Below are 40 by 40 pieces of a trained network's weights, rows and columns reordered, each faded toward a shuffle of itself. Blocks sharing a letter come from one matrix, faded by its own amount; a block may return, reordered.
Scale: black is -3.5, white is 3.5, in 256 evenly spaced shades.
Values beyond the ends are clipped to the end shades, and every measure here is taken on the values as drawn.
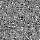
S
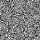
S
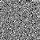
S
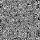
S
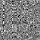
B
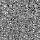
S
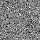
S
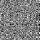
B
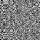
B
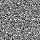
S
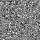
S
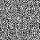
B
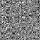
B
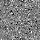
S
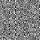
B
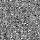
S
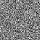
B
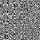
B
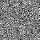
S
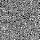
S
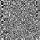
B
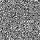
S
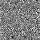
S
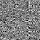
B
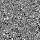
S
